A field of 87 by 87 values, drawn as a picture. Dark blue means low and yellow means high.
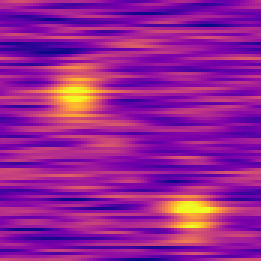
Bumps: two. Histogram: skewed, a long tail of high values. Slope: none.
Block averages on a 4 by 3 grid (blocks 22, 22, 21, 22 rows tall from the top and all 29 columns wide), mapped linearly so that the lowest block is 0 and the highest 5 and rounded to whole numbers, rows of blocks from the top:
0 1 1
5 2 1
2 1 1
1 2 5
